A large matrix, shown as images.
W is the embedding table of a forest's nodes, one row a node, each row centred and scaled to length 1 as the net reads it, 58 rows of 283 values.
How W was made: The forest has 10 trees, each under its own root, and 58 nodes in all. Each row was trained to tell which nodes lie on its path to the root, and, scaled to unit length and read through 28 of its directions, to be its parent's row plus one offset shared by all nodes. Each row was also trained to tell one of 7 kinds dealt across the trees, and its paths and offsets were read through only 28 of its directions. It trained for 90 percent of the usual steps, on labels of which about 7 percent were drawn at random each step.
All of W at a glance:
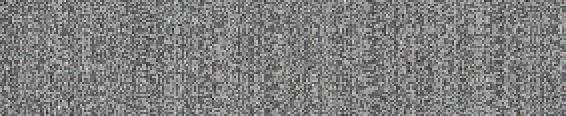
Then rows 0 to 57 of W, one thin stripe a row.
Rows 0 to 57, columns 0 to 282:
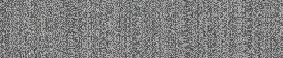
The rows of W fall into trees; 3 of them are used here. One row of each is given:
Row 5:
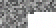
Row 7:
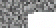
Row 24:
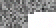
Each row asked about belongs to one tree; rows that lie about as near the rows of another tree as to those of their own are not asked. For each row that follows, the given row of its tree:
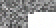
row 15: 24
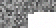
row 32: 5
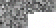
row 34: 24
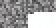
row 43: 5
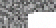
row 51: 7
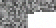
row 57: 24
